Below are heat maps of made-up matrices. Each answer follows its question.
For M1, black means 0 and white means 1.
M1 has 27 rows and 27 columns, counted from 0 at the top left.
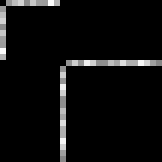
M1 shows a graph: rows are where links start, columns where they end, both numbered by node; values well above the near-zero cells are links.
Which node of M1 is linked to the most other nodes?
node 10
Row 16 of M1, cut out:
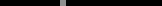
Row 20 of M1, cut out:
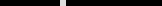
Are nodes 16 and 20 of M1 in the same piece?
yes
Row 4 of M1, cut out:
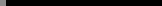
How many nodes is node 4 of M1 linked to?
1
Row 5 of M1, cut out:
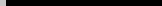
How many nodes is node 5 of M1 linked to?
1
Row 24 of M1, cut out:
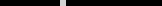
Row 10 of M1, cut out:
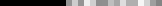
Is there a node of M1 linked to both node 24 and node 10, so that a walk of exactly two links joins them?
no
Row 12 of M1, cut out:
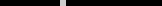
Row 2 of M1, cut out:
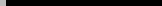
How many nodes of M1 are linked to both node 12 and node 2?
0
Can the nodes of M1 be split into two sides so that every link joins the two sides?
yes
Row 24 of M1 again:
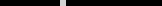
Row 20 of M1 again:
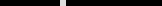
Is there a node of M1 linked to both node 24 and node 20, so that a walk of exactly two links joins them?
yes
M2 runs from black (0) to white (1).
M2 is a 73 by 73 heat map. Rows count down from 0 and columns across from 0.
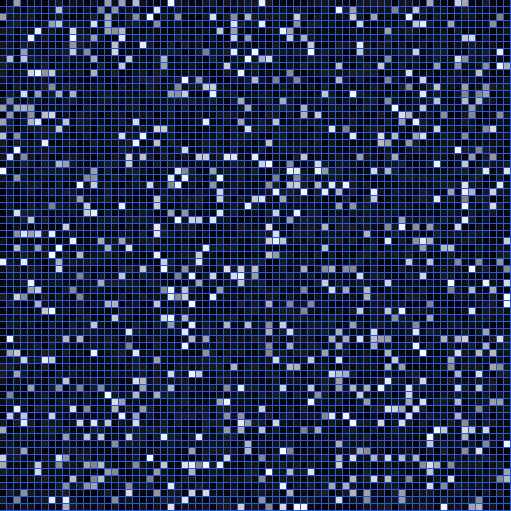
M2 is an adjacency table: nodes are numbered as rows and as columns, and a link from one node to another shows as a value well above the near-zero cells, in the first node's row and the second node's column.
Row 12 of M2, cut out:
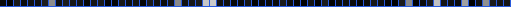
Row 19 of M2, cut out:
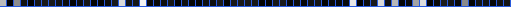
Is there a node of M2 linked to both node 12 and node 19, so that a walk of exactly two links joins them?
yes
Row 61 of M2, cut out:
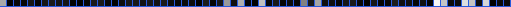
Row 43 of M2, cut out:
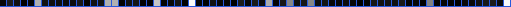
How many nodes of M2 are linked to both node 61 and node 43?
0
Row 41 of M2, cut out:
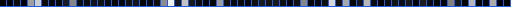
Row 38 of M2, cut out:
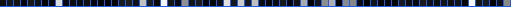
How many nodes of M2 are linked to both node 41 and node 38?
6
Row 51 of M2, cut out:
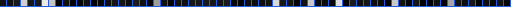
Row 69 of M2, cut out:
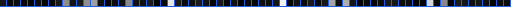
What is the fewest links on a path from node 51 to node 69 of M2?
3
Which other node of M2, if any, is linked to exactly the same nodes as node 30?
node 25
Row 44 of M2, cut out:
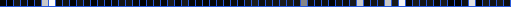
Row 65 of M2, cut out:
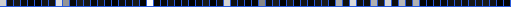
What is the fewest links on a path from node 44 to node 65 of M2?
2
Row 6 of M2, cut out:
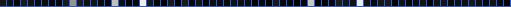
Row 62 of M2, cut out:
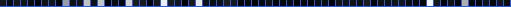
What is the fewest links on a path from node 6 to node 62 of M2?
4
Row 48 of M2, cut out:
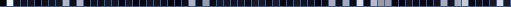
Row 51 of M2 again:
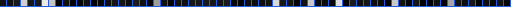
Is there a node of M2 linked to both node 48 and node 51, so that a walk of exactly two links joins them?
no
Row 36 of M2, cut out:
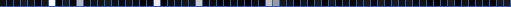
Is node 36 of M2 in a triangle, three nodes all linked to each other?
yes
